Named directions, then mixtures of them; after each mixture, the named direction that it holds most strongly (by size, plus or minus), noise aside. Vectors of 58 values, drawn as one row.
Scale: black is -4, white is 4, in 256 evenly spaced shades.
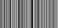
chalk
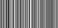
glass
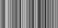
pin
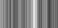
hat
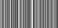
chalk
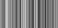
pin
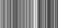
hat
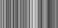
hat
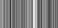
hat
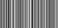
glass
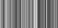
pin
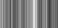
hat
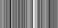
hat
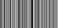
chalk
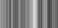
hat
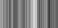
hat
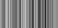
pin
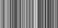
pin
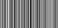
glass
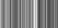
hat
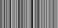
chalk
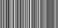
glass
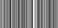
chalk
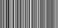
glass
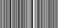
chalk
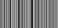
chalk
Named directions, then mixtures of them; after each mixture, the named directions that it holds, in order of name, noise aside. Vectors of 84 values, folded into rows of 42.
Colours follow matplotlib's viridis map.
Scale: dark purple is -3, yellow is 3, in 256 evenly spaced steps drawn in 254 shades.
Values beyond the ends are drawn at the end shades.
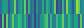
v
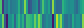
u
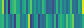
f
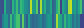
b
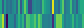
u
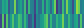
v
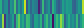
f, u, v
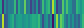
u, v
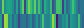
u, v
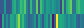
b, u, v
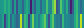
b, f, v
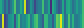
f, u, v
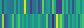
u, v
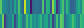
b, u, v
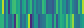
f
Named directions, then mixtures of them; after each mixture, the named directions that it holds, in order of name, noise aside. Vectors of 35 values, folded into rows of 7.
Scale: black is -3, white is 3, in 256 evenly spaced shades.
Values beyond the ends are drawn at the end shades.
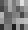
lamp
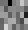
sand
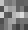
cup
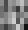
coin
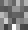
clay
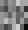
clay, coin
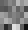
clay, coin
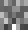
clay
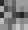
cup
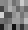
cup, lamp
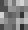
clay, lamp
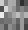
cup, sand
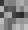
cup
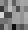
cup, lamp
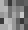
cup, lamp, sand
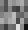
coin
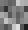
clay, coin, sand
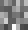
clay
